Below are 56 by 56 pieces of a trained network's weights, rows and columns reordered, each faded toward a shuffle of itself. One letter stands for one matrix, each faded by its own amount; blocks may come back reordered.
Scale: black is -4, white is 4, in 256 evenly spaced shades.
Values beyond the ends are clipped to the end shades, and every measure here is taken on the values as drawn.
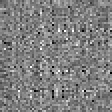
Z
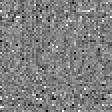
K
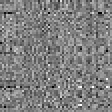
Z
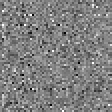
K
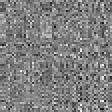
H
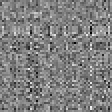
H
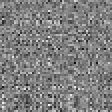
H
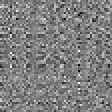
H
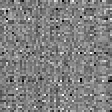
Z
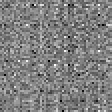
Z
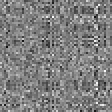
H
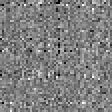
Z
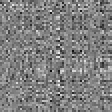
H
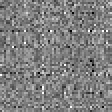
Z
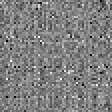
Z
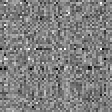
Z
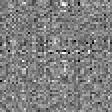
Z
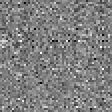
K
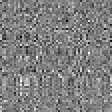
H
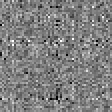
Z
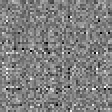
Z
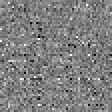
K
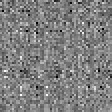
Z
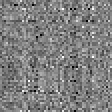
Z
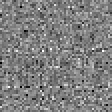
K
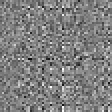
H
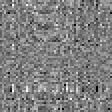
Z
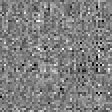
Z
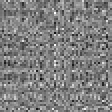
H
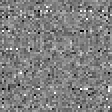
K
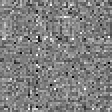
K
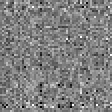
Z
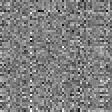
H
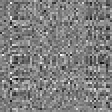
H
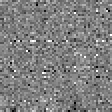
K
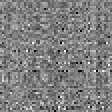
Z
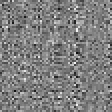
H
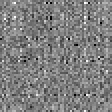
Z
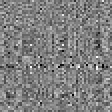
Z
